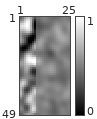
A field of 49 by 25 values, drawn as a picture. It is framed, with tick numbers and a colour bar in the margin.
Slope: none. Mirror symmetry: none. Roughest part: top left. Histogram: heavy tails on both sides. Seam: vertical, 30% of the way across, the right part calmer.
